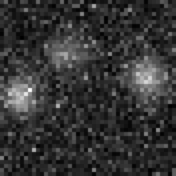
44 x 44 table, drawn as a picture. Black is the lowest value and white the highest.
Stripes: none. Bumps: three. Average level on the scale: 20%. Odd rows or columns: none. Histogram: skewed, a long tail of high values.
